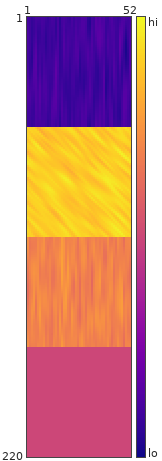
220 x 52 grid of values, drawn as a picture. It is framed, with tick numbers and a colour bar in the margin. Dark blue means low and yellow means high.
The table splits into 4 rows of 1 panel. Panel 1,1: very low, streaked downward, faint in contrast. Panel 2,1: very high, slanting down to the right, faint in contrast. Panel 3,1: high, streaked downward, faint in contrast. Panel 4,1: middling, flat.
